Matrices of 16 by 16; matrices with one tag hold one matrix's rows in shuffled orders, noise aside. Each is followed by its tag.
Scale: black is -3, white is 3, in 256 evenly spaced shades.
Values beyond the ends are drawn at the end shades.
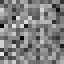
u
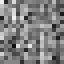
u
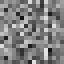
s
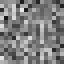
u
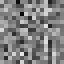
s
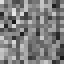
u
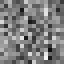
s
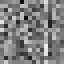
s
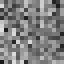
u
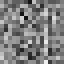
s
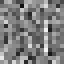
s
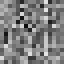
s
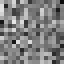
u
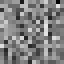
s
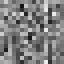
s
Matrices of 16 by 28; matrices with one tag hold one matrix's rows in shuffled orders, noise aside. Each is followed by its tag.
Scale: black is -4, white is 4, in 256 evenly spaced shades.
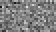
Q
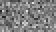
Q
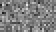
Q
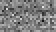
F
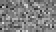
Q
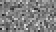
Q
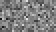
Q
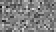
Q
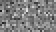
Q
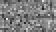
F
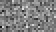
Q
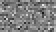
F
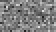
F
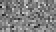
Q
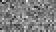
Q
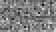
F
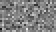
Q
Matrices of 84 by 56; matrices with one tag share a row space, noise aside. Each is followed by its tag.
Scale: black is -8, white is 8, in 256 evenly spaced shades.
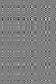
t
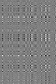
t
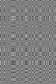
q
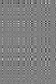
t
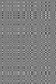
t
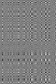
t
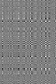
t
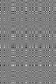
q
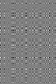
q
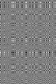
q
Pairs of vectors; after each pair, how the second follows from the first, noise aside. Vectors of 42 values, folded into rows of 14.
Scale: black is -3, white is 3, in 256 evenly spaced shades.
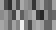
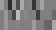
partly zeroed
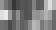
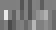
partly zeroed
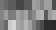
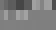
partly zeroed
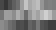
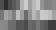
copied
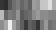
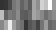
copied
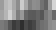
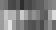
wrapped around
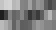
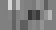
partly zeroed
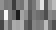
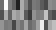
wrapped around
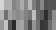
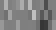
partly zeroed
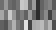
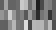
copied
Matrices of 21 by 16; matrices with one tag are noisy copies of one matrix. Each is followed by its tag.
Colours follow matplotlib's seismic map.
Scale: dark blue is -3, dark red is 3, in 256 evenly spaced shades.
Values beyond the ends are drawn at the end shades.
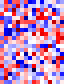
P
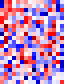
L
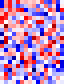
L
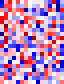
L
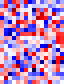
P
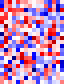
L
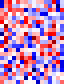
L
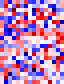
P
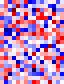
P
